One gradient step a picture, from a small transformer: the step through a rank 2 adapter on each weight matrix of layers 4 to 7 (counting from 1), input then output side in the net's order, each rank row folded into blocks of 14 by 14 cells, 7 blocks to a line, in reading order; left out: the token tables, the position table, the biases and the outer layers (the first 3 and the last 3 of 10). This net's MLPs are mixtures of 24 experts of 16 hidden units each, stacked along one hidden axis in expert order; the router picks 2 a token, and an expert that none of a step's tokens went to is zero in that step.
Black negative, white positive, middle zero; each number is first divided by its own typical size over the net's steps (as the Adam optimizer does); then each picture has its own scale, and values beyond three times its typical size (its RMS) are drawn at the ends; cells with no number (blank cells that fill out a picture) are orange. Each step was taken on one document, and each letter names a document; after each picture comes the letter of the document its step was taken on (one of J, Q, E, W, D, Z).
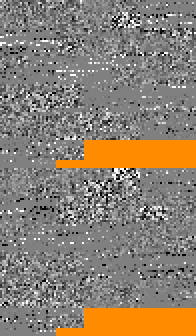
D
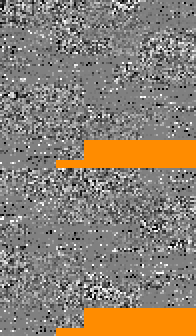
D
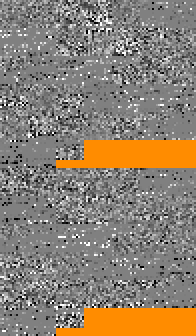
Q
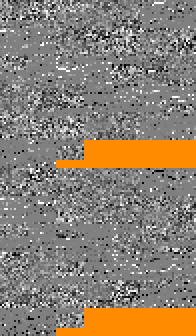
Q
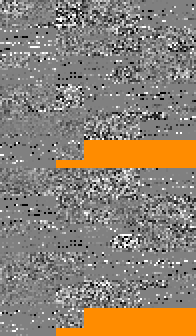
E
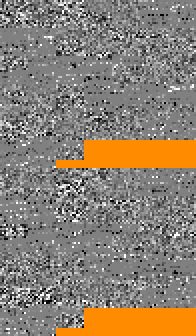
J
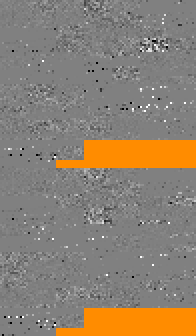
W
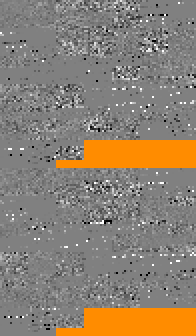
W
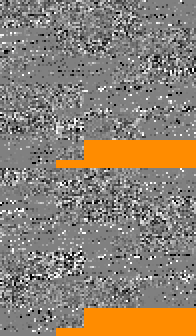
D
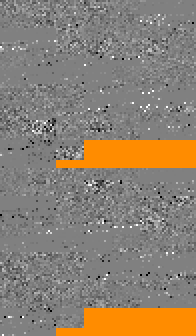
W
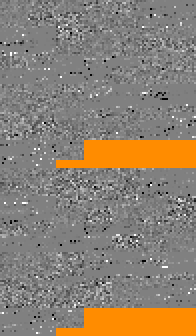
E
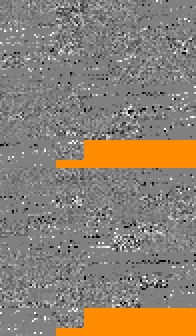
E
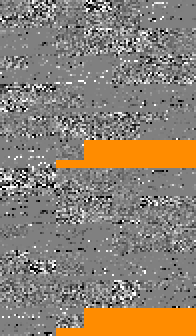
Q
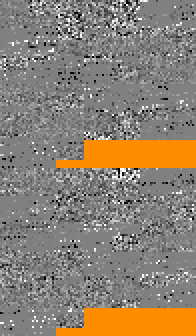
E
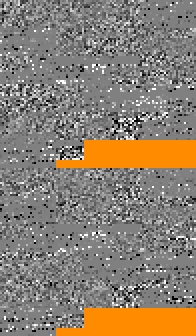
J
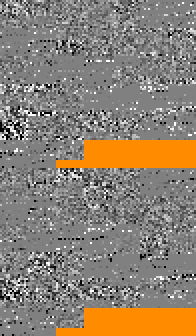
D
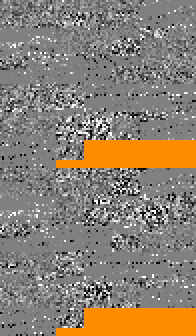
E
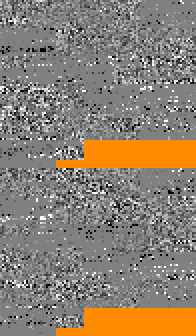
D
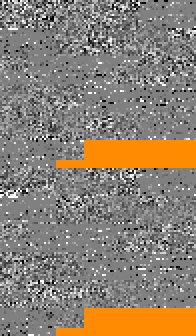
J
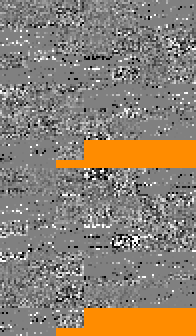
E
